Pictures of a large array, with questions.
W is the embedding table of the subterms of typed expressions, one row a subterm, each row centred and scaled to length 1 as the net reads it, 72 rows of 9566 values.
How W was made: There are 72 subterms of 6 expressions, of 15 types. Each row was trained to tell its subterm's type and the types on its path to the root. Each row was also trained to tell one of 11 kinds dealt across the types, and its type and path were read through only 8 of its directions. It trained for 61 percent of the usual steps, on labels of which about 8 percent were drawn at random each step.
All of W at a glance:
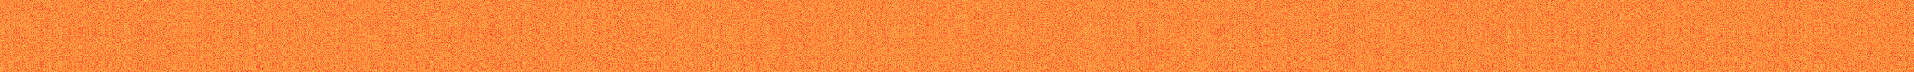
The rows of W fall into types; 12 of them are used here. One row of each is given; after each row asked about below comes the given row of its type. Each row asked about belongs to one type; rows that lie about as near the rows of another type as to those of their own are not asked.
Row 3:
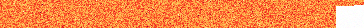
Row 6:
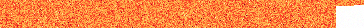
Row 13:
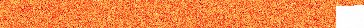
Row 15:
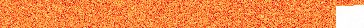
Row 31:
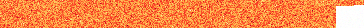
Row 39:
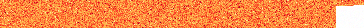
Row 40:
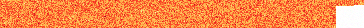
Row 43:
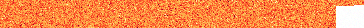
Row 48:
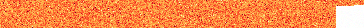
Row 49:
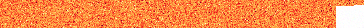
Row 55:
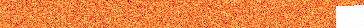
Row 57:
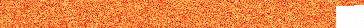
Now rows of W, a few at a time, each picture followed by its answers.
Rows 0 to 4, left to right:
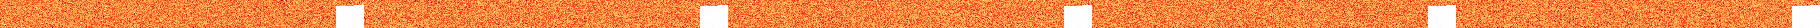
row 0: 39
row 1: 15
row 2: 55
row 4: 49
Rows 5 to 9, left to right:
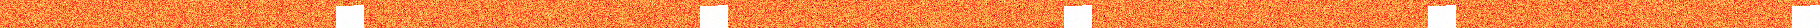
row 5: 31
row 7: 43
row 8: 39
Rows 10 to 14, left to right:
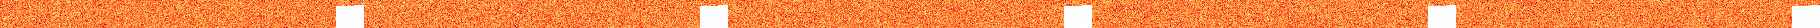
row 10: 49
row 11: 39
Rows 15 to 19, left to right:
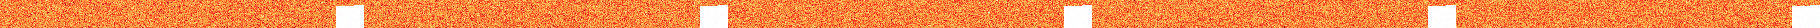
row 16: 39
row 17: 15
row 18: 39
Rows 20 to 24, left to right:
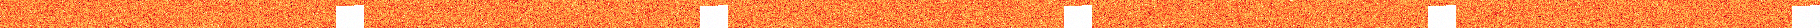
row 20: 43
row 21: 40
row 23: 13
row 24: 3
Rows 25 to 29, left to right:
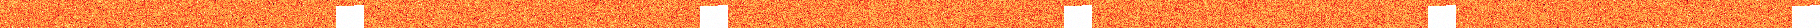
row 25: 13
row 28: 40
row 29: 6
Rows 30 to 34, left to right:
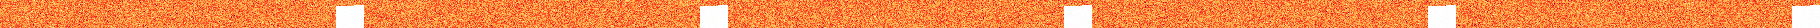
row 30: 55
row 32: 6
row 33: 55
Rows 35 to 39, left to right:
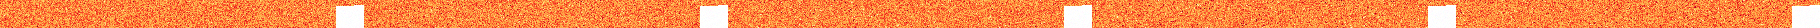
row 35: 48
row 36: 43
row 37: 6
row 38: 49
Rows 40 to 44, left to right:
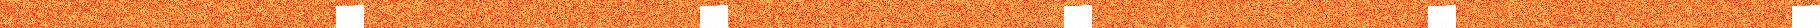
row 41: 31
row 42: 48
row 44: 49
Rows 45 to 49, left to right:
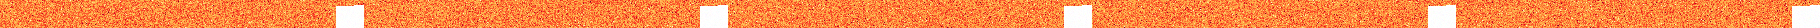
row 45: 48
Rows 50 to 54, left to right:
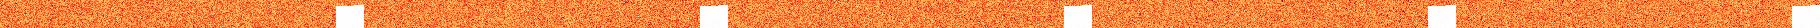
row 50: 40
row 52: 31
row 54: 48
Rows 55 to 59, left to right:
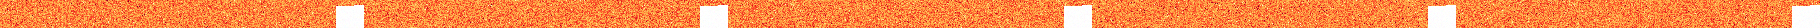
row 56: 15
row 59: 31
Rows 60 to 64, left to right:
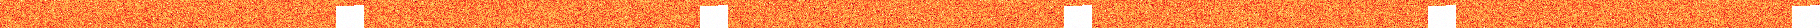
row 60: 57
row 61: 6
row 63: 31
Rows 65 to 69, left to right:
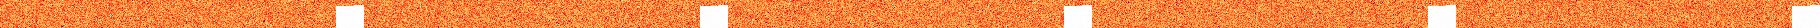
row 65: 6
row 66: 43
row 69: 55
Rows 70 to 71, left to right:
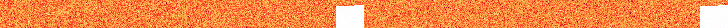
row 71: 48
